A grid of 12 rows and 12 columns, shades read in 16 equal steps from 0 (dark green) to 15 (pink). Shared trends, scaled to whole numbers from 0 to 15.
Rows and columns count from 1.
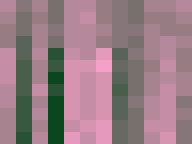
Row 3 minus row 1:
-2 -1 0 1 0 0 1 0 1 0 -1 -2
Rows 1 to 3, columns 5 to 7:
11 11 9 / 11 12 9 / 11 11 10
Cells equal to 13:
12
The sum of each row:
113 108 110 108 110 113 107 110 106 106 107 108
